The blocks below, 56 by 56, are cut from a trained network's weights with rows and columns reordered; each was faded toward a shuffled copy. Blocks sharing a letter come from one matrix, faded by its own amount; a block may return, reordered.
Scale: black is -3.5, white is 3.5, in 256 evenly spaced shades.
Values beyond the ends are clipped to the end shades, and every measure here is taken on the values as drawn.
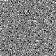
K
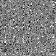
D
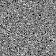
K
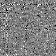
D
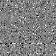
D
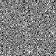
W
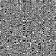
W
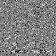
D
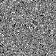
K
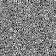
K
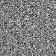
K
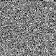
K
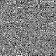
W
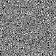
K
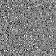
W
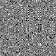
D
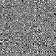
D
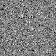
K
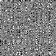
D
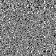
W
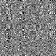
W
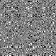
D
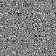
D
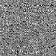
W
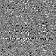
D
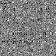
W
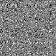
W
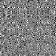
D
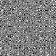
D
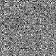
W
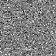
K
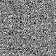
K
